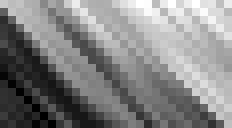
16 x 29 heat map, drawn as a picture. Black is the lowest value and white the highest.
The ninth with the lowest average is the bottom left. The field climbs toward the top right. Neither half mirrors the other. There are no lone odd cells. Overall the values sit about 50% of the way up the scale.
